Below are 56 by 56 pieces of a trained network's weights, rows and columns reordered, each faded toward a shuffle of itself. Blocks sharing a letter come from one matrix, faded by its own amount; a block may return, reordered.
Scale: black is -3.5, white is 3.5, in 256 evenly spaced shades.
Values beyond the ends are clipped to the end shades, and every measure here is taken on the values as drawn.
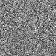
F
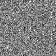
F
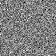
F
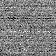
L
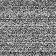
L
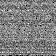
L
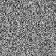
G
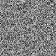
G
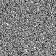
F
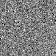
F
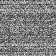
L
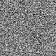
G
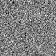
F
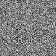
G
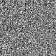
F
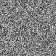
G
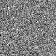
F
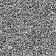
G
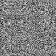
G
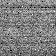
L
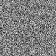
G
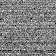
L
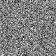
F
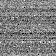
L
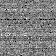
L
